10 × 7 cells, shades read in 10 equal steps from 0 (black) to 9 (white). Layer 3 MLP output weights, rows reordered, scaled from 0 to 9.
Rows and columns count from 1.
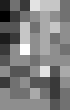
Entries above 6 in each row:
3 0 2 1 1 0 1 0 0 0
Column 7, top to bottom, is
4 4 5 5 4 5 6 5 4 4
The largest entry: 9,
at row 5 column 3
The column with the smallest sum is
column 1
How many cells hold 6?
6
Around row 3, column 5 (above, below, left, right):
6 6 4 7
